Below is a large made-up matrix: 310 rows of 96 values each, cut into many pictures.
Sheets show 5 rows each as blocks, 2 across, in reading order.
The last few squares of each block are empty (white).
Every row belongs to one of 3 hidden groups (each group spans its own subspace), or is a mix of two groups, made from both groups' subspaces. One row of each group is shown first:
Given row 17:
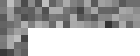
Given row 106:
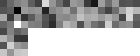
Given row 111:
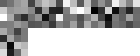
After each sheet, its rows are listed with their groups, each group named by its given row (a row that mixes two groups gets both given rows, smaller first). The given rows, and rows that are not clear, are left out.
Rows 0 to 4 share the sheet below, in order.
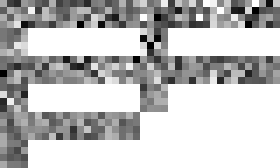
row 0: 17
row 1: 111
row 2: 106 and 111
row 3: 17
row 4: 17
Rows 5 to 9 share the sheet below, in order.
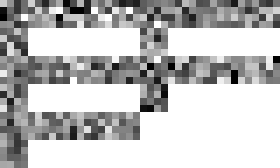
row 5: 111
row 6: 106
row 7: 111
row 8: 17 and 106
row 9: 17
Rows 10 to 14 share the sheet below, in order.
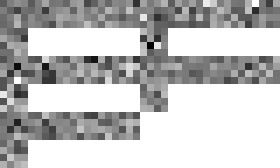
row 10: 106
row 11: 111
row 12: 106
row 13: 106
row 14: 106
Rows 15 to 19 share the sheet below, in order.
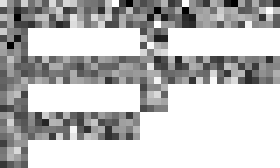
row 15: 111
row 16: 106
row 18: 17
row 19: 17
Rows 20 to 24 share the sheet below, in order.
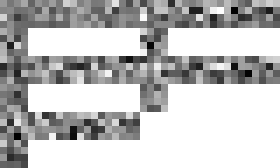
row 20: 111
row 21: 17 and 111
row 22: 111
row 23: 111
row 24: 17 and 106
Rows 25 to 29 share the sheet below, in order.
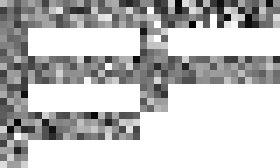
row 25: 111
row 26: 17
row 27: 106
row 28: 106
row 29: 106
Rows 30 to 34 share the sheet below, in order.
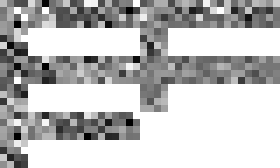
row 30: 106
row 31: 111
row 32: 106
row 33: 17
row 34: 106
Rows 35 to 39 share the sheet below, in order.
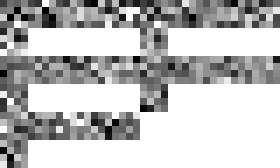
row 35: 106
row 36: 106
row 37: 106 and 111
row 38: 17 and 106
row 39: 111
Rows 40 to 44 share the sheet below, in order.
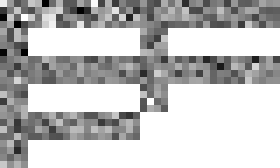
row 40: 106 and 111
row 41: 17
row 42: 106
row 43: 111
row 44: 106 and 111
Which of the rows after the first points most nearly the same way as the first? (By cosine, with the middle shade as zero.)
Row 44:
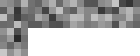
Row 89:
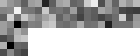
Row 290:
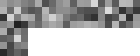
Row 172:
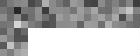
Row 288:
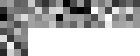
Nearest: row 172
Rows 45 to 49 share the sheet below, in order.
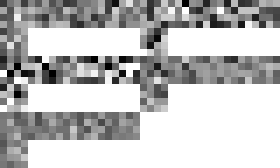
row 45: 111
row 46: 17
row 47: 106
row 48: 106
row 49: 17
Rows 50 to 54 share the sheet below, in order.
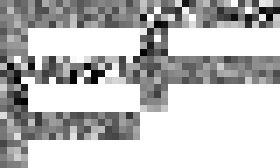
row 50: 17
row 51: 106
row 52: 17
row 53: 17 and 106
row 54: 17
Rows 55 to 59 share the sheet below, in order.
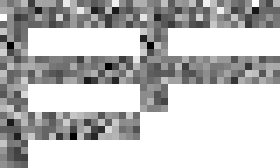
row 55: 111
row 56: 111
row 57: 106
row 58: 17 and 106
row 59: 17
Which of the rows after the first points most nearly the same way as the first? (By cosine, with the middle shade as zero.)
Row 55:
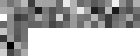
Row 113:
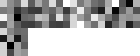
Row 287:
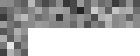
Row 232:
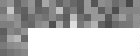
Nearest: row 113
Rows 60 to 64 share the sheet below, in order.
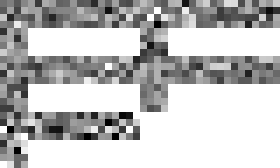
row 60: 106
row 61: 106
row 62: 106
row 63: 111
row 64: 106
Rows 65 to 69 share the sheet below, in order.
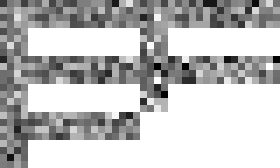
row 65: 111
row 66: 111
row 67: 111
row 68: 106
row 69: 111
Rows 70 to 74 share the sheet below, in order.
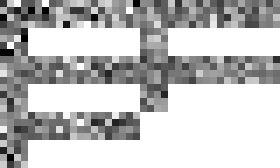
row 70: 17 and 106
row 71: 17
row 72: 111
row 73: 106
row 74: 111
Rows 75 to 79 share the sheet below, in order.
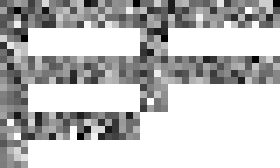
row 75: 106
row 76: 106
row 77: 17
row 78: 111
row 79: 17
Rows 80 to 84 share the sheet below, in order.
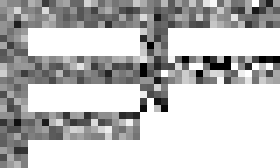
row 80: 106
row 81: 111
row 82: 111
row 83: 111
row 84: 106 and 111
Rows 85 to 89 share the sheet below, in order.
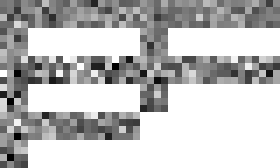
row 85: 106
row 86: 111
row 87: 111
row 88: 106
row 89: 106
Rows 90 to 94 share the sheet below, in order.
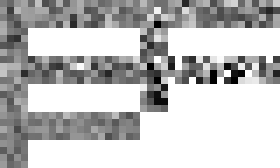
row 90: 17
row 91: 106
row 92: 111
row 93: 17
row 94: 111
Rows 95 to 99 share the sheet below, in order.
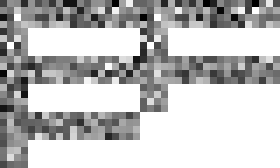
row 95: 111
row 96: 111
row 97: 106
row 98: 111
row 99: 17
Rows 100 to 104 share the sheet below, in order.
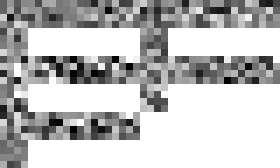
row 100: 106
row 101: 111
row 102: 106 and 111
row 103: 106
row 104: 17 and 111
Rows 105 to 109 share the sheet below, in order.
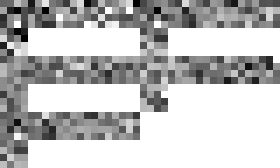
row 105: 106
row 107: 111
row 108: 106
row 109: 106
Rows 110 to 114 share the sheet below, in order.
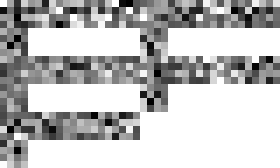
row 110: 111
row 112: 111
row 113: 111
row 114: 106
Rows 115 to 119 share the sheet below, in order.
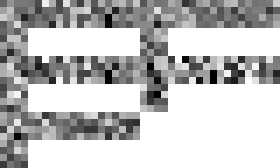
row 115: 17 and 111
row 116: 106
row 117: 17 and 111
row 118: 17
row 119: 106
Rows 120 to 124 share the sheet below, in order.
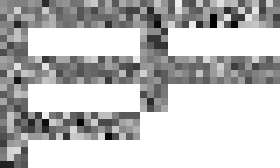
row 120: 106
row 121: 17
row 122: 106
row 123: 111
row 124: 17
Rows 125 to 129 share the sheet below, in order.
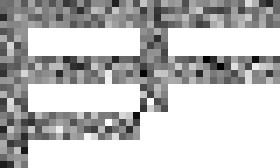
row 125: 111
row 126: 111
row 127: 111
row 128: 111
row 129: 106
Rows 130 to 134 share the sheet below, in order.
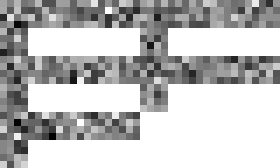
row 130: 106
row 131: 111
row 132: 17
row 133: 106
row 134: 106 and 111
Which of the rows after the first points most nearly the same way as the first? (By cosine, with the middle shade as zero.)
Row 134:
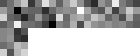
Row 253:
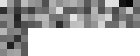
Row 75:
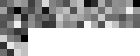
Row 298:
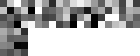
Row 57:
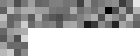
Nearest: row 75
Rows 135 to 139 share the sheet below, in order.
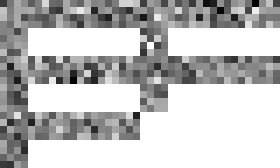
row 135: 111
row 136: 111
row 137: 17
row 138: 106
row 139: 17 and 106
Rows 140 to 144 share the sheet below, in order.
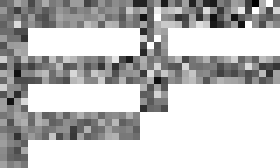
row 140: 106
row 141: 111
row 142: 111
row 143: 106
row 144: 17
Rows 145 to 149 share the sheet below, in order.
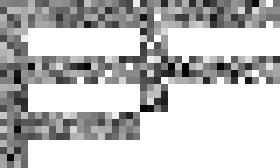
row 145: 106
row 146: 111
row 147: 17 and 111
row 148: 17
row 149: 111
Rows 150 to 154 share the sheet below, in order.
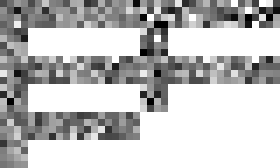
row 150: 106
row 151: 106
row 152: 111
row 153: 111
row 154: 17
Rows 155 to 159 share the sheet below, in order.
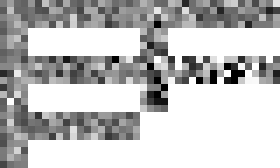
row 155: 17
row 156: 106
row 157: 111
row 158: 17
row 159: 17
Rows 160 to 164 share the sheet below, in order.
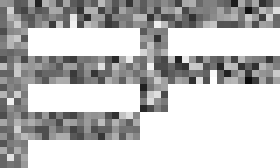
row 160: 17
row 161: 106
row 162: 111
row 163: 17
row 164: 111
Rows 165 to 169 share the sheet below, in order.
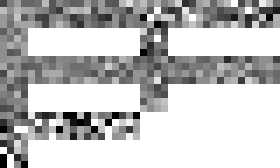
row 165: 111
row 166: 106
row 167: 106
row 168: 17 and 106
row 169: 111
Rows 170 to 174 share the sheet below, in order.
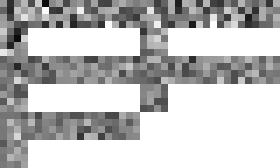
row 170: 17
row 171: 17
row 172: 106
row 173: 17
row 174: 17 and 111
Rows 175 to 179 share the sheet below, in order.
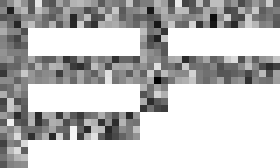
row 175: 17
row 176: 17
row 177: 111
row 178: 106
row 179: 17
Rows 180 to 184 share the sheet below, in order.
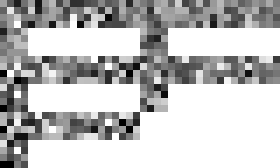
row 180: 17
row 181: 17
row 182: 106
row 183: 106 and 111
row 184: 106
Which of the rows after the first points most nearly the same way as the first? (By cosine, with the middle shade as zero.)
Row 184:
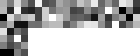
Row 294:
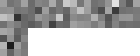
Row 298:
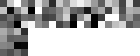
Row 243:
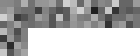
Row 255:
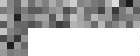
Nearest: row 298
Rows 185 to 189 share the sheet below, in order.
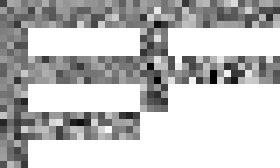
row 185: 17
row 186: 106
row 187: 106 and 111
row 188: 17
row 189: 111
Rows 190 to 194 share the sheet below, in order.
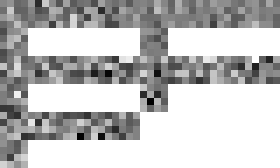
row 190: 17
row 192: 106 and 111
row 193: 111
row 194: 17
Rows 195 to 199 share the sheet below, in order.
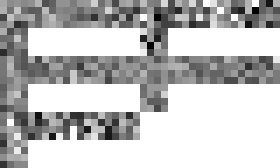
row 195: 106
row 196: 111
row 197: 17
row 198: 106
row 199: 17
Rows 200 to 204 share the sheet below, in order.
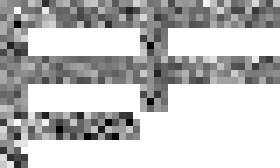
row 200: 106
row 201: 111
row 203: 111
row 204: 106
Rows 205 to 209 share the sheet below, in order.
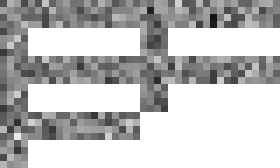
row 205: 17 and 111
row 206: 17
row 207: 17
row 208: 17
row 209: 106
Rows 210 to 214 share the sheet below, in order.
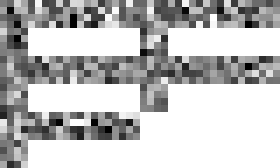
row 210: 17
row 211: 17
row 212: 17
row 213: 17 and 106
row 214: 111
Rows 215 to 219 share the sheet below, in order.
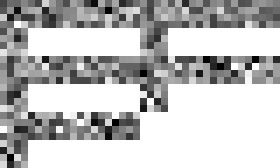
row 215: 106
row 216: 17
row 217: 17
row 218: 111
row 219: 111
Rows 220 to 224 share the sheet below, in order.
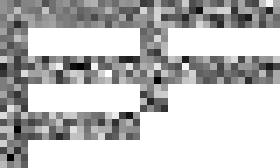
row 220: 106
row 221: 111
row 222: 111
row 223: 106
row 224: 111
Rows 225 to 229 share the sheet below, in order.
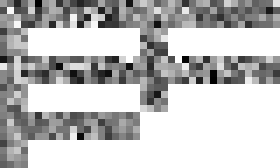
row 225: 17
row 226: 106
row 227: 111
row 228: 17
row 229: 17
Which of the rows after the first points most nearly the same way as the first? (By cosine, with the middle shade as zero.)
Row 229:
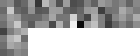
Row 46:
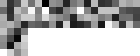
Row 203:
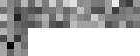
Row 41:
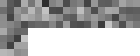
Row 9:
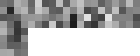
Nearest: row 203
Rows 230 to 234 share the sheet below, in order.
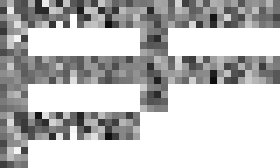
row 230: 17
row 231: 17
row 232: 17
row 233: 17
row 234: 17
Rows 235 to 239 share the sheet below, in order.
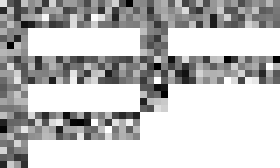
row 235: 17 and 111
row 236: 17
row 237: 17
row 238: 106
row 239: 111
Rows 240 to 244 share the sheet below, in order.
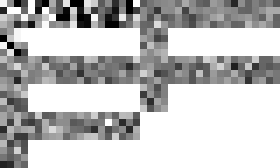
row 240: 17 and 106
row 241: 106
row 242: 106
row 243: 111
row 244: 106
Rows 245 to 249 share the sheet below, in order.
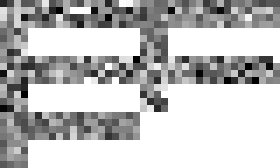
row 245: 111
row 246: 111
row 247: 106
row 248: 106
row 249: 17
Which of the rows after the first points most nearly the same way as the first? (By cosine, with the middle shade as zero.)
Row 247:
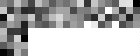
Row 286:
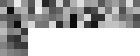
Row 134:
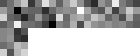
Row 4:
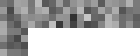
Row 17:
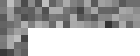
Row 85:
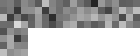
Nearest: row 134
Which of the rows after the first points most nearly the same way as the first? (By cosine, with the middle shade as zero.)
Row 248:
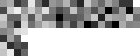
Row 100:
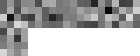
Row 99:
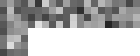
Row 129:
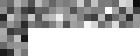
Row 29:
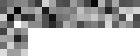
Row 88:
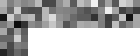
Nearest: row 100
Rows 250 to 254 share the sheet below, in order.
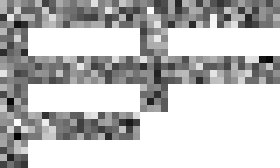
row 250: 106
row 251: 17
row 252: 111
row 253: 111
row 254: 106
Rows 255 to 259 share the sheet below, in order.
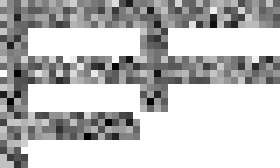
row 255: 111
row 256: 17
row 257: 111
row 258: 111
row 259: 106
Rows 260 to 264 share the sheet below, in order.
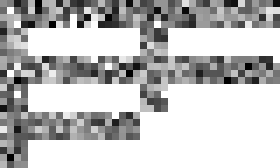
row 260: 17
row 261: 106
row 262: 106
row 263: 106
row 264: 111
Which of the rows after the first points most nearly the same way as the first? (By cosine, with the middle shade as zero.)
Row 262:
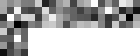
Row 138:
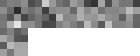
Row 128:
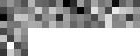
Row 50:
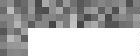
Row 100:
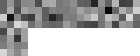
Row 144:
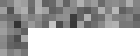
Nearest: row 144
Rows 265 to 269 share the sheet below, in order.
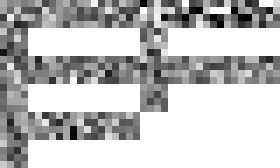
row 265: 106
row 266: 111
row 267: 17
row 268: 111
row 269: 17
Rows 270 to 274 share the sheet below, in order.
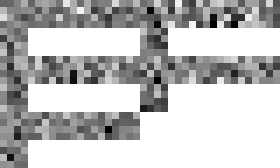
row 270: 111
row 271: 17
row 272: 17
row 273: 17 and 106
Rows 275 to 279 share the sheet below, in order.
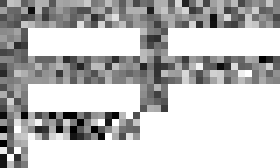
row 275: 17
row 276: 17
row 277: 111
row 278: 111
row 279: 111
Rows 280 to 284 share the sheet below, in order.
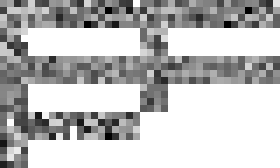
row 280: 106
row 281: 106
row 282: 17
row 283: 106 and 111
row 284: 17
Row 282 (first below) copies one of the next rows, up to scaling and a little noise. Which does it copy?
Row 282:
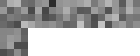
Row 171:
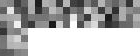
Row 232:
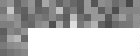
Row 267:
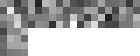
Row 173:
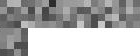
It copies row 173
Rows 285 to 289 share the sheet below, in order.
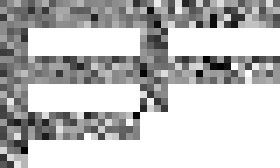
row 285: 17 and 106
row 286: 17
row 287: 111
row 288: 111
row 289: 106
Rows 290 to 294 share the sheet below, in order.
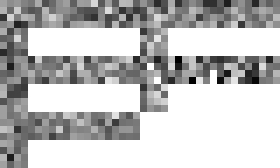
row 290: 106
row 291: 17 and 111
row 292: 17 and 106
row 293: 17
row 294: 111
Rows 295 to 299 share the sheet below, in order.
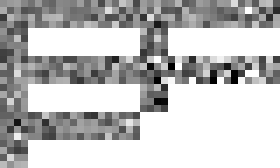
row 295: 106
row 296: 106
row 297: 111
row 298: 17
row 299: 106
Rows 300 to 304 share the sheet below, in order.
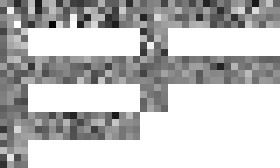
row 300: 17
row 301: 111
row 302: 17
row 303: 111
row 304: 111
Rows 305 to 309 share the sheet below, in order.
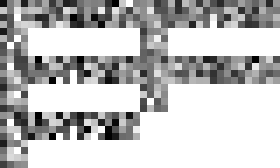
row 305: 111
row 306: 17
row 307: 17
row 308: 111
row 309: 17
